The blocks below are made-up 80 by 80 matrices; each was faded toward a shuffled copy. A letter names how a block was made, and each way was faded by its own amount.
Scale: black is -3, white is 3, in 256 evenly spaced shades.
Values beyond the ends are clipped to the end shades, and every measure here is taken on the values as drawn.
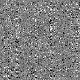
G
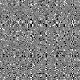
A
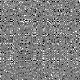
A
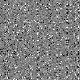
G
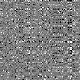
A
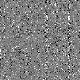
G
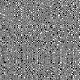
A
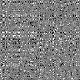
A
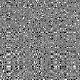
A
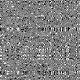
A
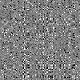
A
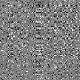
A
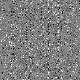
G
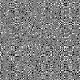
A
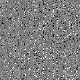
G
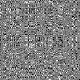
A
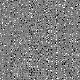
G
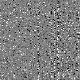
G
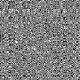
A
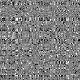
A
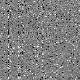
G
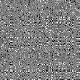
A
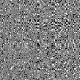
A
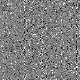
G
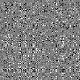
A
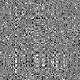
A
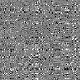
A
